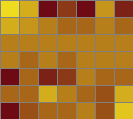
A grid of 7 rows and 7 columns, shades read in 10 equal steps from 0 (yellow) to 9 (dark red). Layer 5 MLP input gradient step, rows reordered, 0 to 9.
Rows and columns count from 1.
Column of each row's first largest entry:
3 4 1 2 1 6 1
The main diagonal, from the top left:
0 3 4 5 4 6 1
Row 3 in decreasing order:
4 4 4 4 4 4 4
